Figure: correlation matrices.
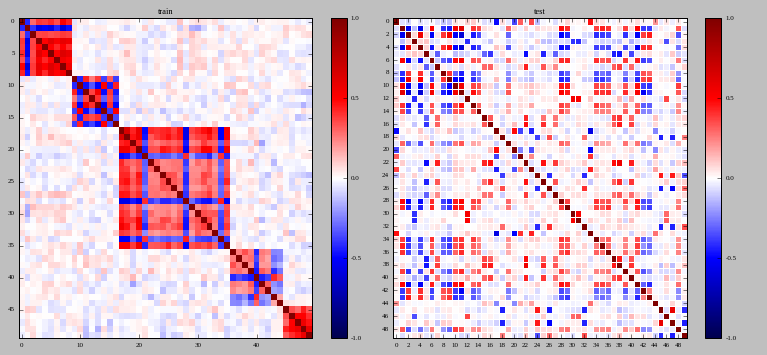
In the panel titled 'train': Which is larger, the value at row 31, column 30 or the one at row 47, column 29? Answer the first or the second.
the first
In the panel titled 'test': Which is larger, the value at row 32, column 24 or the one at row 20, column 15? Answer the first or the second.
the second
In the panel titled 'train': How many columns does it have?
50
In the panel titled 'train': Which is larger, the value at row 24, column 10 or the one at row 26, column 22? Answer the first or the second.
the second
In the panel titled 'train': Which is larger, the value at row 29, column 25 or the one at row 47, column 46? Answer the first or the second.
the second
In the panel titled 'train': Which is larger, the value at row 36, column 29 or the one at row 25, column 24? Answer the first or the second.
the second
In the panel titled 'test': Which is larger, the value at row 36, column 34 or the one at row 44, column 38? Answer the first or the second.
the first
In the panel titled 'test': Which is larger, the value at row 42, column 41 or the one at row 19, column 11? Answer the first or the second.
the second
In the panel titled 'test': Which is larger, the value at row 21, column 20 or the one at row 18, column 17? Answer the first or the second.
the second
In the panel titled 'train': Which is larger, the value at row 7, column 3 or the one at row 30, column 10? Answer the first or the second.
the first
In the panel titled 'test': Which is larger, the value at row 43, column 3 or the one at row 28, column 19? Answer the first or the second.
the second
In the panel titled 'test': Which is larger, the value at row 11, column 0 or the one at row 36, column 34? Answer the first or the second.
the second
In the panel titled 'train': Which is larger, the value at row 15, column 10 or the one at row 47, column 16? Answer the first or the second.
the second
